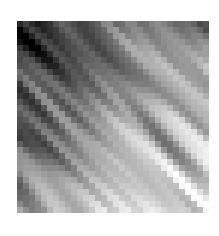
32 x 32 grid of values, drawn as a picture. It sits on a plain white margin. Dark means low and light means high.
Ninth with the highest average: bottom right. Lone odd cells: none. Grain: diagonal, down to the right. Ninth with the lowest average: top left. Slope: up to the bottom right.
